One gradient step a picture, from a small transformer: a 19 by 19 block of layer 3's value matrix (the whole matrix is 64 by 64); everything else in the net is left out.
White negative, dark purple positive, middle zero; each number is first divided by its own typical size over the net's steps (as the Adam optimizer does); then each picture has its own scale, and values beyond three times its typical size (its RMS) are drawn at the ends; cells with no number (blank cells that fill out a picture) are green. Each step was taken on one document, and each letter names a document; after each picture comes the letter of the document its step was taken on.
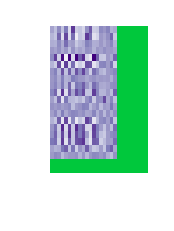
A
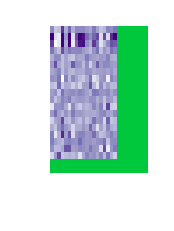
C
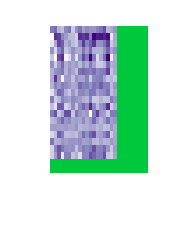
C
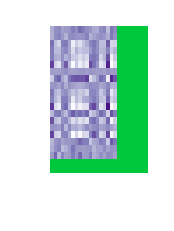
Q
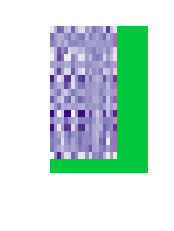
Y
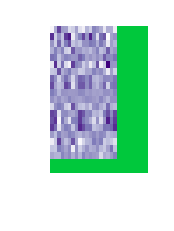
Y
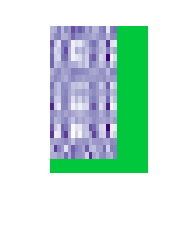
Q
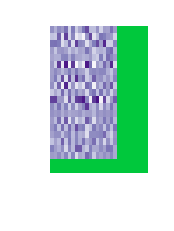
A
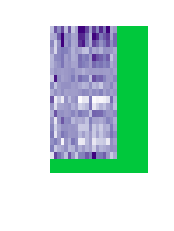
C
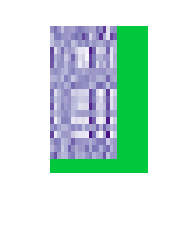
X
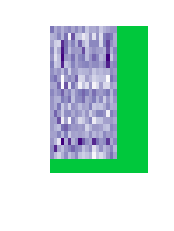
C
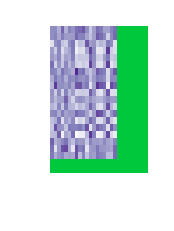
X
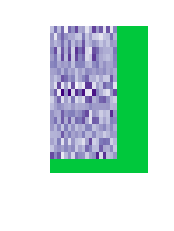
A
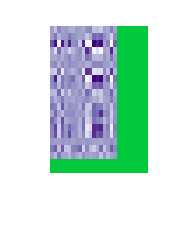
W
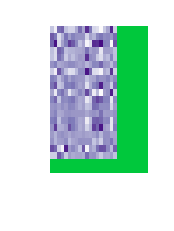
W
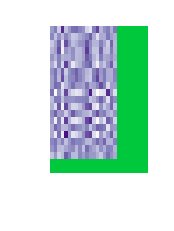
X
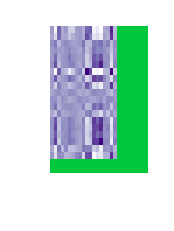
W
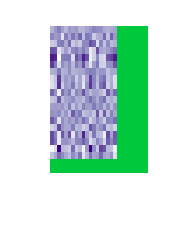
Y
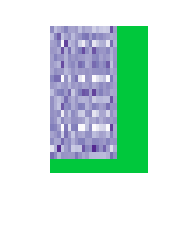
C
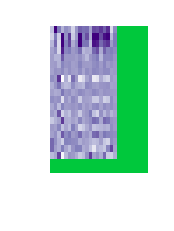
C
